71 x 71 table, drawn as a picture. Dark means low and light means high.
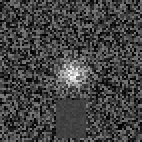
The ninth with the highest average is the centre. An odd patch, calmer than its surroundings, sits in the bottom middle. No overall slope runs across the table. Neither half mirrors the other. There are no regular stripes. One bump rises in the centre. The bottom middle is the calmest part.
